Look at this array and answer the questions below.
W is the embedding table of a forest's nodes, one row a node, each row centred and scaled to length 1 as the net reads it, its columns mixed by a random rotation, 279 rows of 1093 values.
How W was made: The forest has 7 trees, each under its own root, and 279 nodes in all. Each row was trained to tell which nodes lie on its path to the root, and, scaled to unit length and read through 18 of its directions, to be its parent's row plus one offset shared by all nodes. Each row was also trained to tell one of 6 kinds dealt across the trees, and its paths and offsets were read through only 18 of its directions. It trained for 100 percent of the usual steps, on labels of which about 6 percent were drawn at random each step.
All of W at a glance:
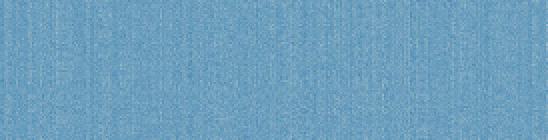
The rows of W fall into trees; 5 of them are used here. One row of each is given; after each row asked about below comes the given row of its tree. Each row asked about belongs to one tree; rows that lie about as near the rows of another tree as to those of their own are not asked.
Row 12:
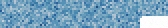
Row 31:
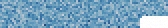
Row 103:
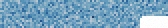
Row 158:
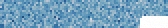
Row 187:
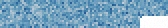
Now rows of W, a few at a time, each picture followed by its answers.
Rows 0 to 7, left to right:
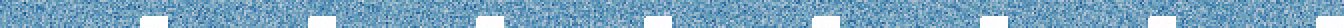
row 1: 103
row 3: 12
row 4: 103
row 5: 158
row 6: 103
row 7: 158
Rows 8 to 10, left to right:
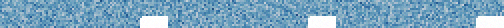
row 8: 103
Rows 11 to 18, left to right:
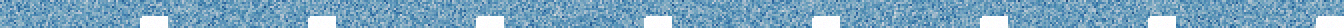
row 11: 103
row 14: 31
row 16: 31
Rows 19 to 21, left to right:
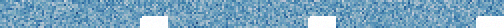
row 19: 187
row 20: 158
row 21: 103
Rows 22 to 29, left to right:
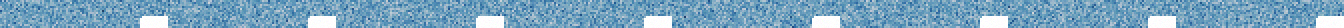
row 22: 103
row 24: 31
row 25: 187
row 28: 31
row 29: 158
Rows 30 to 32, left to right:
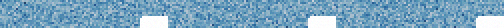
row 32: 31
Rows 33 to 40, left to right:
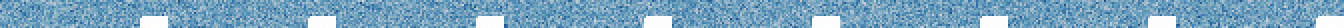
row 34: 158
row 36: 158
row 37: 158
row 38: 187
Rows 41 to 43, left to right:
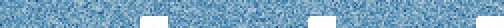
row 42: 158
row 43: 103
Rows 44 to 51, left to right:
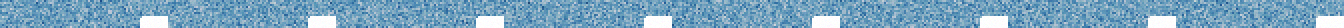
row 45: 12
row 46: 187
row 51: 158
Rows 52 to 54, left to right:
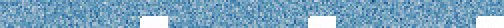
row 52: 12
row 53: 158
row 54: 12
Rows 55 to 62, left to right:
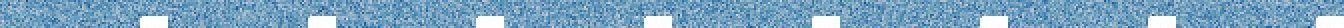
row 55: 187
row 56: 103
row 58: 12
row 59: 158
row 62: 103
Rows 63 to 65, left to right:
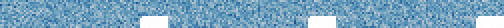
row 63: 187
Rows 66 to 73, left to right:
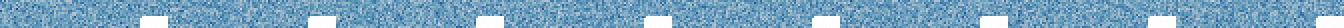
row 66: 103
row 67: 158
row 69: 31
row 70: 187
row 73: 103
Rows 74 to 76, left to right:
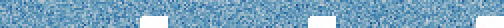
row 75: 103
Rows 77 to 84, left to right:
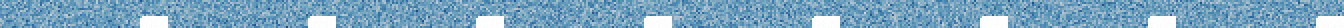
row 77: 31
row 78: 31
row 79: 187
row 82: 31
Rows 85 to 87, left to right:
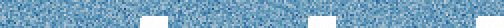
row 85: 158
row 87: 12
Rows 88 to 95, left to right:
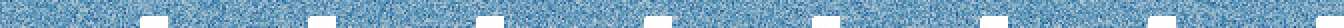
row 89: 12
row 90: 12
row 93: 158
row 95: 31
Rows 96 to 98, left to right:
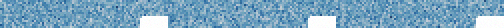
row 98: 158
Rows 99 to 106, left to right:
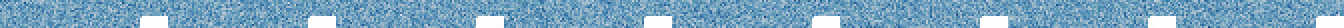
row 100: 31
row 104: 158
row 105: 158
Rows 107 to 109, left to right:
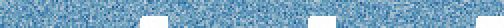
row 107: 31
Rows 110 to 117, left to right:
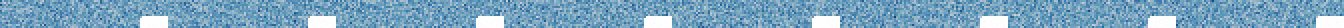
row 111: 103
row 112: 103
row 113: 103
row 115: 12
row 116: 187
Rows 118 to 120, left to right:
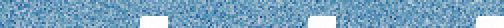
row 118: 158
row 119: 103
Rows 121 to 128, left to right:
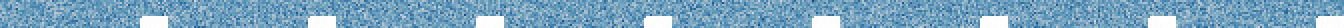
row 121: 31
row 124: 31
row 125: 103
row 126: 187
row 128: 187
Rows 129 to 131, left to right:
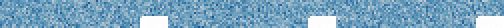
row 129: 158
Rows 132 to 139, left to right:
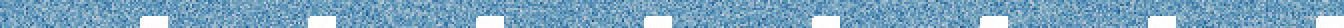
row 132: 187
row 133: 12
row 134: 31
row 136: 31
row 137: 158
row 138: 187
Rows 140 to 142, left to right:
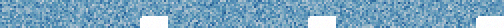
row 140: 158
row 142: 12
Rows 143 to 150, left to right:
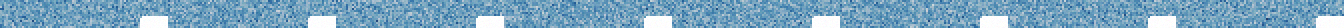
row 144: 158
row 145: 103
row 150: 31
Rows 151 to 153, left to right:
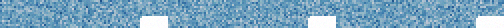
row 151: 158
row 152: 158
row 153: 103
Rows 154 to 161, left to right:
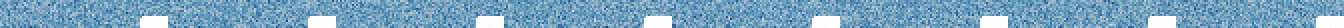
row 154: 31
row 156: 103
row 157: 158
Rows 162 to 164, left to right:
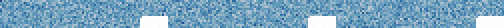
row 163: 158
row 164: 158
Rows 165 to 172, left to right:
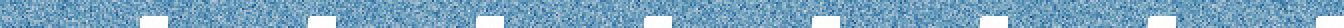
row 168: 31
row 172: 187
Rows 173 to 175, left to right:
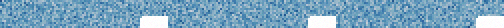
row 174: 158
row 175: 31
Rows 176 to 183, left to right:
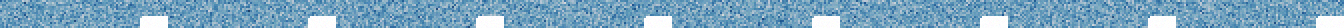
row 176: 158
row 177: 187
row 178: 31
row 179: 103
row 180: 31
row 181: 12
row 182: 187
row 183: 103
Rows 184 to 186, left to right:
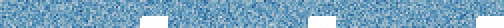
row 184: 187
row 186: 12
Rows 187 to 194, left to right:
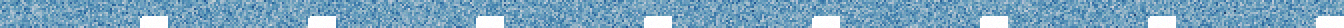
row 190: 158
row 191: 187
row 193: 12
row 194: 31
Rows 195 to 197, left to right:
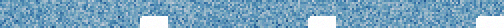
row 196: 31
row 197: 187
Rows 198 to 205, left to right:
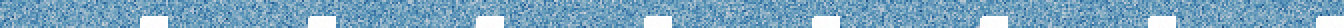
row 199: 158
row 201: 103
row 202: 31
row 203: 187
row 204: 31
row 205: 187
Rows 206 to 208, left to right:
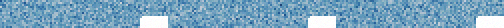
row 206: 158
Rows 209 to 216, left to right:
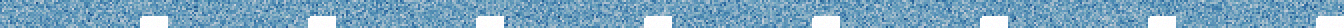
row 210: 187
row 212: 12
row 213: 103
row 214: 187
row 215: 187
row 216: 158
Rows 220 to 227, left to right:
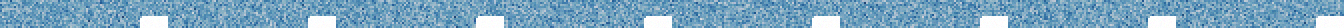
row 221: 31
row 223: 187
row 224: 158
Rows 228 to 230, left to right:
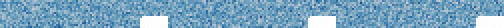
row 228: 103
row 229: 103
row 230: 158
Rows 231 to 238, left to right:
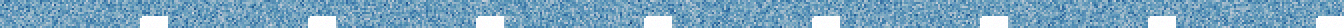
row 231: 187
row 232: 31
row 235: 12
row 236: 12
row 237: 12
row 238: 31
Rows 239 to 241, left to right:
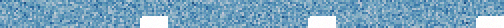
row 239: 158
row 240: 158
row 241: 187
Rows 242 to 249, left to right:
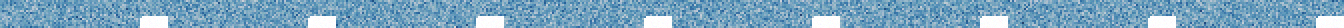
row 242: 158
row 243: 158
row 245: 187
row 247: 12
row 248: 103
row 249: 103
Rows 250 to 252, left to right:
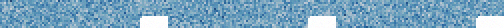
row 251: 12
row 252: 31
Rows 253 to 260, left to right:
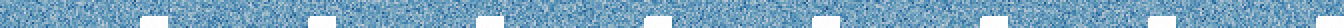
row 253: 31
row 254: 103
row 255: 103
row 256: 187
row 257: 103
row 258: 187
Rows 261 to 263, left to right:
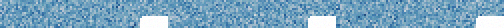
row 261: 31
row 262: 158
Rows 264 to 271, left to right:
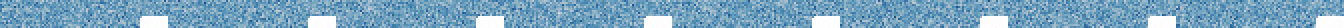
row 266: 103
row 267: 31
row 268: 103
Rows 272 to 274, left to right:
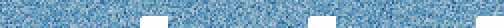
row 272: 158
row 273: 158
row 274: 12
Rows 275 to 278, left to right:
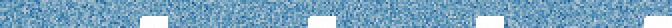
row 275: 158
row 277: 12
